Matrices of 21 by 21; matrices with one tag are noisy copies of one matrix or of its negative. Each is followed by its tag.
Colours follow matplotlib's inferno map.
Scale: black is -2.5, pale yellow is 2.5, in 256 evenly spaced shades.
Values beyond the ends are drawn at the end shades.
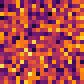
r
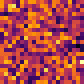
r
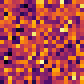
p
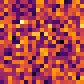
p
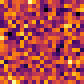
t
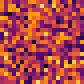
r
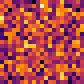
t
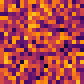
r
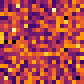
r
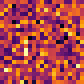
p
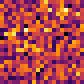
t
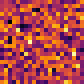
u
